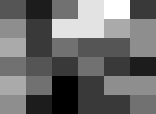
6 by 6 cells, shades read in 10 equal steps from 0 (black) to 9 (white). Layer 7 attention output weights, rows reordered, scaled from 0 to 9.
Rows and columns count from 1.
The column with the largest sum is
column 1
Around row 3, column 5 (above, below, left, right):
6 2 3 5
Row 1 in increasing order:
1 2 3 4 8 9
